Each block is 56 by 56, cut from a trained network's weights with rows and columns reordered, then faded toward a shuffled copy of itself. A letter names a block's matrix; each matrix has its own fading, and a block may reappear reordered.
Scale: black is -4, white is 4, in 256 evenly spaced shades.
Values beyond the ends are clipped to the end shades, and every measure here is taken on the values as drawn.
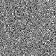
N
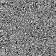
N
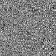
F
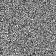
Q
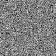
Q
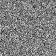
Q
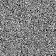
Q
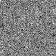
N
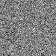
N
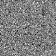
N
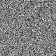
Q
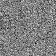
Q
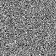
Q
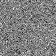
N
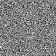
N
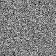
Q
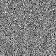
N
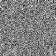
F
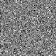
F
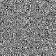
F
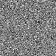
Q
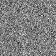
Q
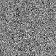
N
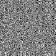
F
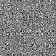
F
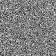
Q
